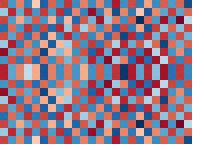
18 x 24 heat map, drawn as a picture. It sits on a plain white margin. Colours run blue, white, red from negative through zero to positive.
Mirror symmetry: top to bottom. Odd rows or columns: none. Histogram: two levels. Average level on the scale: 50%. Grain: checkered. Slope: none. Seam: none.
